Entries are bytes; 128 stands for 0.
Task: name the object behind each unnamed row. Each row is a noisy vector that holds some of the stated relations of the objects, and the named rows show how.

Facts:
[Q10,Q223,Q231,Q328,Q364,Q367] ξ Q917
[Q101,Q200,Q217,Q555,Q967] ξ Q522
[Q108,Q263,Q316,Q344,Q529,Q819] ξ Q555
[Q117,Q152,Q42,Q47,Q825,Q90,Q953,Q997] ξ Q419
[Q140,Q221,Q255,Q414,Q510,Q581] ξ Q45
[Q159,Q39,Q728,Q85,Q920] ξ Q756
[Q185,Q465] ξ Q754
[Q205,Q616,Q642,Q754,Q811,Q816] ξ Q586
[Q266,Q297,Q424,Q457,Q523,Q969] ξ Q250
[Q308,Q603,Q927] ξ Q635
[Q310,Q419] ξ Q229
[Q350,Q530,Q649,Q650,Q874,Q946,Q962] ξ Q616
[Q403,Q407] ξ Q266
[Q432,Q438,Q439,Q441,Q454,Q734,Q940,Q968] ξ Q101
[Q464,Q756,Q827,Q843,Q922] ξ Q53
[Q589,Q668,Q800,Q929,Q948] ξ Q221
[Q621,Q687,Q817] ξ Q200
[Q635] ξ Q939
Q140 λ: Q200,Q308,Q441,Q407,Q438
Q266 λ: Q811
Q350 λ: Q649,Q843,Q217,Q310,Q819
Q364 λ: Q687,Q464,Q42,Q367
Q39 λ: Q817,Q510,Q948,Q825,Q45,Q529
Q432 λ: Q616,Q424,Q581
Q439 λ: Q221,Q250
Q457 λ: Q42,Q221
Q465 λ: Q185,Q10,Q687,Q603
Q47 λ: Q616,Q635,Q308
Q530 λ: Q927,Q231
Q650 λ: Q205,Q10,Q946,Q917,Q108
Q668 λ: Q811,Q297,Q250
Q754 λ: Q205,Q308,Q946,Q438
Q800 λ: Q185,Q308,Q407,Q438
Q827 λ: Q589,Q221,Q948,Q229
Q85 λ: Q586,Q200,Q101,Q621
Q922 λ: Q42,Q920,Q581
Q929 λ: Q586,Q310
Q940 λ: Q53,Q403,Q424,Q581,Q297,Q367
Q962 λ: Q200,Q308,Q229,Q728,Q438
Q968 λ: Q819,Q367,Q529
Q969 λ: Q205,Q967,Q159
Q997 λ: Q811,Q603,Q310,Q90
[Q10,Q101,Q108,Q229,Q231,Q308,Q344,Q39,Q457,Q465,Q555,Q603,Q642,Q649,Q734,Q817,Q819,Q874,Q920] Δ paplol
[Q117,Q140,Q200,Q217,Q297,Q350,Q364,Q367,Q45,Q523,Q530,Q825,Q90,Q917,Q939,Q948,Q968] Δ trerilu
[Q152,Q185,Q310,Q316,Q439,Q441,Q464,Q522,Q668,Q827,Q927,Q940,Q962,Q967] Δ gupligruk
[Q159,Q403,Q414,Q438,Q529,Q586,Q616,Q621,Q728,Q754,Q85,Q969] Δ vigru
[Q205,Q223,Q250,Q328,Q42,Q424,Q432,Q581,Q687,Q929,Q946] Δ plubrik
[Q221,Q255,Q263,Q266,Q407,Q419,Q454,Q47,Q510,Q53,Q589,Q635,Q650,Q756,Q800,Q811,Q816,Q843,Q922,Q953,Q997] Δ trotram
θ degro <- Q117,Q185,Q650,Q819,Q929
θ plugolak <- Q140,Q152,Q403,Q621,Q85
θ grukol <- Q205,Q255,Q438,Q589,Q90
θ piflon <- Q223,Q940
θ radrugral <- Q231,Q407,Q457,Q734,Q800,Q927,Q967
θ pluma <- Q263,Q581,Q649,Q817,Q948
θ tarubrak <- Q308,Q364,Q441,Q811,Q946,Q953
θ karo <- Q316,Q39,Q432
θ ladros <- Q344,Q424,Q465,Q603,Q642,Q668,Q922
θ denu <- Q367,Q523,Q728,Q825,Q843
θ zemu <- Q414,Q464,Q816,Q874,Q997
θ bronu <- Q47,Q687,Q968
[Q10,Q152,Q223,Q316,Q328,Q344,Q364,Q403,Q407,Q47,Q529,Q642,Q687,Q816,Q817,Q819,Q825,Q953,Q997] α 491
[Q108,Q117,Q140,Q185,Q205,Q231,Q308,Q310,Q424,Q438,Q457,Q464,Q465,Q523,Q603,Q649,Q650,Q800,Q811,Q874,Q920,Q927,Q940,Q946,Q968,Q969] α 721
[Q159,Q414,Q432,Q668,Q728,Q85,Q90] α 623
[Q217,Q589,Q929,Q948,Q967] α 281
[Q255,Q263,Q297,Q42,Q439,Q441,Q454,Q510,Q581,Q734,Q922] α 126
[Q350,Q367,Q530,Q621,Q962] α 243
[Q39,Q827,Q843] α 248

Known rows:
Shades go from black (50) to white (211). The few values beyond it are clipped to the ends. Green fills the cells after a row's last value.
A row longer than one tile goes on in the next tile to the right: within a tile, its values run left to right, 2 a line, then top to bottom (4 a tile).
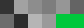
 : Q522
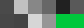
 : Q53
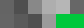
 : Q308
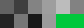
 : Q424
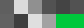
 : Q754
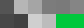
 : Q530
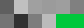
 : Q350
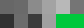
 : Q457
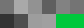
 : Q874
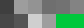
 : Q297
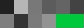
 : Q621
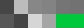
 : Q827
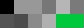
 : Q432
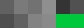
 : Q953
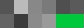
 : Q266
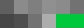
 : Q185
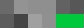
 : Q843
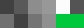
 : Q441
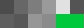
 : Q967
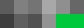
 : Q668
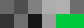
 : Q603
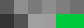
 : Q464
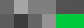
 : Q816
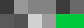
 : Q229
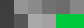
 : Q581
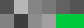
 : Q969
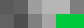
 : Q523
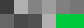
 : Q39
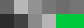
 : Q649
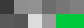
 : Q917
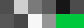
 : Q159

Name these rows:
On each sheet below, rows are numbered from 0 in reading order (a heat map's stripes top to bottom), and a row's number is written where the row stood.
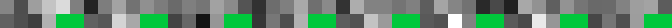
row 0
Q946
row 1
Q200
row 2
Q922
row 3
Q117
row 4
Q948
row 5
Q728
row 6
Q217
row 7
Q800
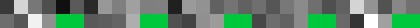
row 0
Q47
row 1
Q929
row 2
Q817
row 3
Q407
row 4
Q962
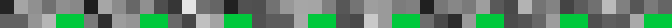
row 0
Q140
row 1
Q454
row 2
Q85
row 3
Q364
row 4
Q367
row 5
Q819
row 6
Q255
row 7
Q650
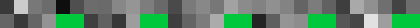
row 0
Q403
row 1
Q642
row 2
Q205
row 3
Q811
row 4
Q10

